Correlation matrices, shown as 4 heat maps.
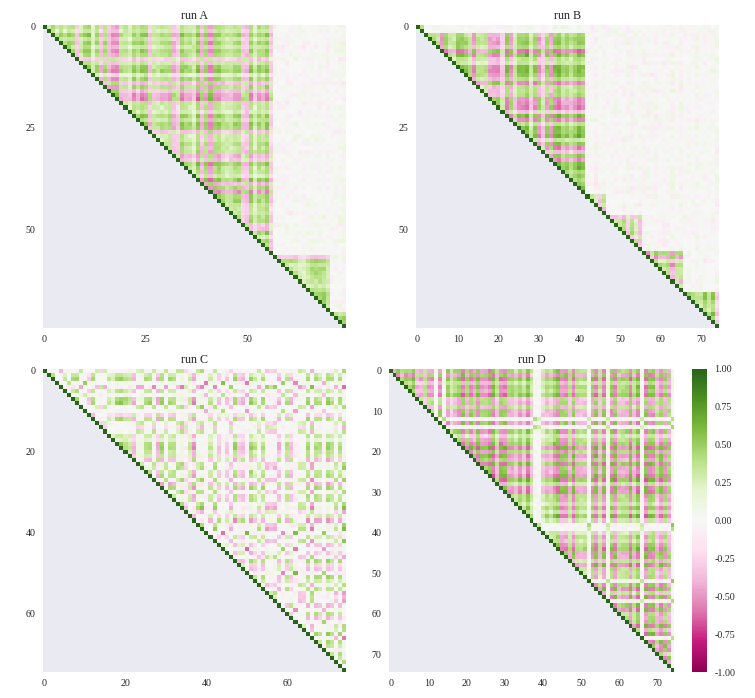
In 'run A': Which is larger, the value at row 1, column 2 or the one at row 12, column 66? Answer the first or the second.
the first
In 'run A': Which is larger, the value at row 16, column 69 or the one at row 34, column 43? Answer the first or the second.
the second
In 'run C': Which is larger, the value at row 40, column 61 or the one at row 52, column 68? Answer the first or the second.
the second
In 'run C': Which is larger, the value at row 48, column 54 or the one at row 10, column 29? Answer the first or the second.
the second
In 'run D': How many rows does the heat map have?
75
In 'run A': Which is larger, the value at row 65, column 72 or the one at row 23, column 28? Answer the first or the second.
the second
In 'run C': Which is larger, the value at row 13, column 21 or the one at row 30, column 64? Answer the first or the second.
the second
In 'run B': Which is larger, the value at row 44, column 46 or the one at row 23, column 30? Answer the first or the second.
the second
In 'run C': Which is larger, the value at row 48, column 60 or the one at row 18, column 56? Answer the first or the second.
the second
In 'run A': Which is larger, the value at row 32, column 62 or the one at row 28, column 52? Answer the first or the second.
the second
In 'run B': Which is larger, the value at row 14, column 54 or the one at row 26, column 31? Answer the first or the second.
the first
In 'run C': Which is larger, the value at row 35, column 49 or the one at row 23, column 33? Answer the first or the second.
the second
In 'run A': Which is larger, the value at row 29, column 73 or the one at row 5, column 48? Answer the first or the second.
the second
